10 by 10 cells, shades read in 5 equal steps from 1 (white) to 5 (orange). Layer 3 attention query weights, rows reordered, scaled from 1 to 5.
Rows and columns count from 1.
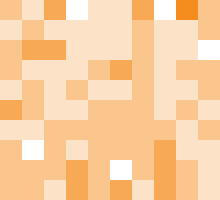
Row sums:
27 23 25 27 24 27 27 26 29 30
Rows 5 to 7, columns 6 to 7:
2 3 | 3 3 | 3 3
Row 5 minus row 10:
-1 0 0 -1 -1 -2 1 -2 -1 1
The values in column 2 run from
1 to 4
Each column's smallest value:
2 1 2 1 2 1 2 1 2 1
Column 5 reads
2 2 2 3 2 3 3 3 3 3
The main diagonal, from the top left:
3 3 4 2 2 3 3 4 3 2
